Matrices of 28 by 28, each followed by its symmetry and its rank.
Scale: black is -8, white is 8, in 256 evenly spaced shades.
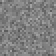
antisymmetric, full rank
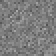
symmetric, full rank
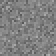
symmetric, full rank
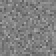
antisymmetric, full rank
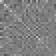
symmetric, rank five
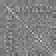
symmetric, rank five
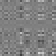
neither, rank two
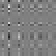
neither, rank one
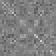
symmetric, rank five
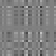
neither, rank one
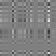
neither, rank one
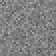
symmetric, full rank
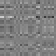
neither, rank two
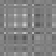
symmetric, rank one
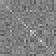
symmetric, rank five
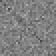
symmetric, full rank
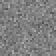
antisymmetric, full rank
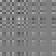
symmetric, rank one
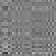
neither, rank two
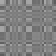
symmetric, rank one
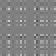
symmetric, rank one
